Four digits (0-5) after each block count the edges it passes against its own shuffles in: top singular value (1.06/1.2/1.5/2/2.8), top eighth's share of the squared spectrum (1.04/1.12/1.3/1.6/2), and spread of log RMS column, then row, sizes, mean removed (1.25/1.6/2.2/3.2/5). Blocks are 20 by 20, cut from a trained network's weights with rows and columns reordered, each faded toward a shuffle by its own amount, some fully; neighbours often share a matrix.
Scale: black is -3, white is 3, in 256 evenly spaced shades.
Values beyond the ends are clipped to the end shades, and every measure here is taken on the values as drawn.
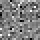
1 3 1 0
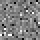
0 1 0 0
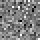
0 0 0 0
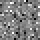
0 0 0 0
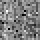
1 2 0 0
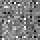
1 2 0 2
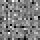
1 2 0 1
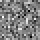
0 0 0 0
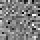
2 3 2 1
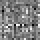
2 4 0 2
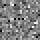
0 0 0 0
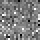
0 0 1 0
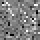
0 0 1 0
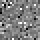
0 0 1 0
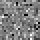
1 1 0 1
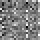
2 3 2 0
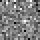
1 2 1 0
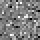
0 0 0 0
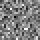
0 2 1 1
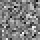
0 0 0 0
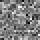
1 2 0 0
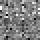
1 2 2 0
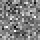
1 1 0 0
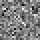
1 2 0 0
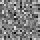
2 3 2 0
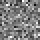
0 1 0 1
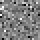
1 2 0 0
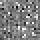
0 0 0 0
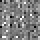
2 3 0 1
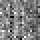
2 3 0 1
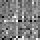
2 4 0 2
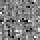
1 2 0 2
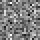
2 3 1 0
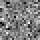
1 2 2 0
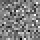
1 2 1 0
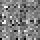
2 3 0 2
